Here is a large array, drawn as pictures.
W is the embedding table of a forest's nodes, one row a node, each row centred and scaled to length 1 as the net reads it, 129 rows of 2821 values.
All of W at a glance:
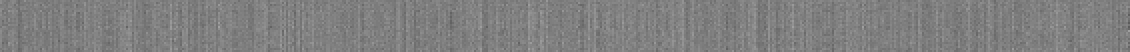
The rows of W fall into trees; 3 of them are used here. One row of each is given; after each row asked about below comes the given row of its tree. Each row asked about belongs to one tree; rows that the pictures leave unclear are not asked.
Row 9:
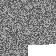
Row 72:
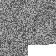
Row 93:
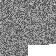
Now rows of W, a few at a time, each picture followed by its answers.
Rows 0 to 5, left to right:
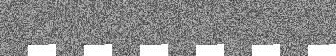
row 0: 72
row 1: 72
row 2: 93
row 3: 93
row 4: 9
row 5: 9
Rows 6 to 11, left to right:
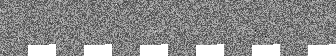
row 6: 93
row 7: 72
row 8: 72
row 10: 9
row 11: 93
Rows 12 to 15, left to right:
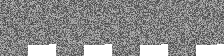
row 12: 93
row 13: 93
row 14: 93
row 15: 9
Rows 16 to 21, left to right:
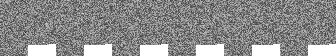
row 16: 72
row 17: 93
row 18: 9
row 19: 93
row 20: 93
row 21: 93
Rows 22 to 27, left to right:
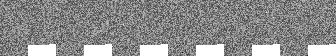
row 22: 9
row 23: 72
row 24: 72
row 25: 72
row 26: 9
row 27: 9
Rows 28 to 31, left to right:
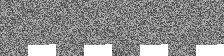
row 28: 9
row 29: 9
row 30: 93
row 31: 9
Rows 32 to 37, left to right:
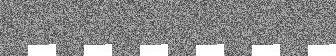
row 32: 93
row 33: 93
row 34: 9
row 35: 72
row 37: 9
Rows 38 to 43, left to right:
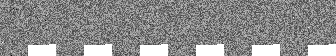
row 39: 93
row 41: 9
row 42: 93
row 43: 72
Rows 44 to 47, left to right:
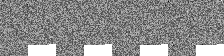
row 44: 93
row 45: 9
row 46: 93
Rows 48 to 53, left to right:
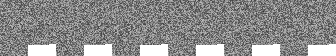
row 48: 9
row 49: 93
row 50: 93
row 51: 9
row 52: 9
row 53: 93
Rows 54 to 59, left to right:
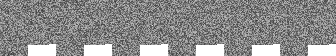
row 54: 93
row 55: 9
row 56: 93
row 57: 93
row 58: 93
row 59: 93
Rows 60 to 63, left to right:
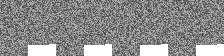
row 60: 93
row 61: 9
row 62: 72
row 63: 9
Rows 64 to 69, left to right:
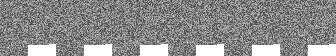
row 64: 93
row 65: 93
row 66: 93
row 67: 93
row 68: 93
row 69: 93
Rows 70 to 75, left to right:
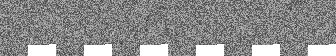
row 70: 93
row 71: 93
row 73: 93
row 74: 9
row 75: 72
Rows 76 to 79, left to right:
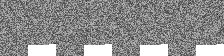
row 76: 9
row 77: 9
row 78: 93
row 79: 72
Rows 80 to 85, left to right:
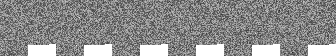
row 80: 93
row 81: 72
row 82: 9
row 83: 9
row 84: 9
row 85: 93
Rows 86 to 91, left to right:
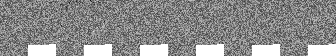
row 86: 9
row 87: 72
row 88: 9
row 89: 9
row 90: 72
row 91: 93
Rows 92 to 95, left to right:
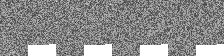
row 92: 9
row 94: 72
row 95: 72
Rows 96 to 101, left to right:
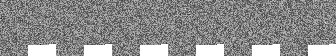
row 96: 9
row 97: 93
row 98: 9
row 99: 93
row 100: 72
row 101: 9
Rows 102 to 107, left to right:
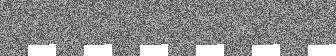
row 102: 9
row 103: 72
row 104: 93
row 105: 93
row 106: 9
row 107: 9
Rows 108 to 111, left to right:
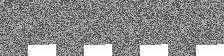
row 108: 9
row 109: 9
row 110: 9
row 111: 9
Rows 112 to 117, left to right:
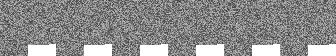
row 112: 93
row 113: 72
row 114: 9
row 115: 9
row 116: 9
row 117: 93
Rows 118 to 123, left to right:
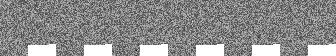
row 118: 72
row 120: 93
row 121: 72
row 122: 93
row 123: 93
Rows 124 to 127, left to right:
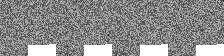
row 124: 93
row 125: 93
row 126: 93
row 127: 72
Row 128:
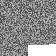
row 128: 9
